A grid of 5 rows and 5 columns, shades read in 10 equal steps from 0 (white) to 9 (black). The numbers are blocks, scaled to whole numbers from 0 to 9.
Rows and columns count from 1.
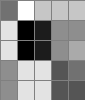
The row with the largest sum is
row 2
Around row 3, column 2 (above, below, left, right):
9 1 1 8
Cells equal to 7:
0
